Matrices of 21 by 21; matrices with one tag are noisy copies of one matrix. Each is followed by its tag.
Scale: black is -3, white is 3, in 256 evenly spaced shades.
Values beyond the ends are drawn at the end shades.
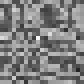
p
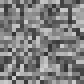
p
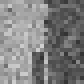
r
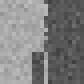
r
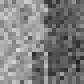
r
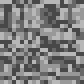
p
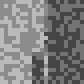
r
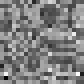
p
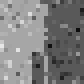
r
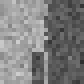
r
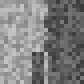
r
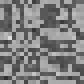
p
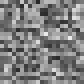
p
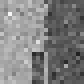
r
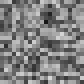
p
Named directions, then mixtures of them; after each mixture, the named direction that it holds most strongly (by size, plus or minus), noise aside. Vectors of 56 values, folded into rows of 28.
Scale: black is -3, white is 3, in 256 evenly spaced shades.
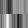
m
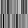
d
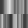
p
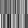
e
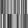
p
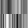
m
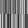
e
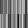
e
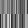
e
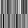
d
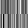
d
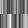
p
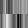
m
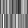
d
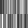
p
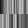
p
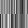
e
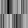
d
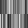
e
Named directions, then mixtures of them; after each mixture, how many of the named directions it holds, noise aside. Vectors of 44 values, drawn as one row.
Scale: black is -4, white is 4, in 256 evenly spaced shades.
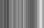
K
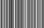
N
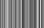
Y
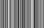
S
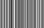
two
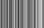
three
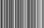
two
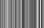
one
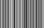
one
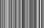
one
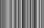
two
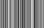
one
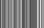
three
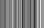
three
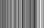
three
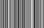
one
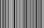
one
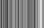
three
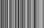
three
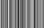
two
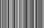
two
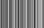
three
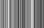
two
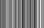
three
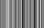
two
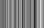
three
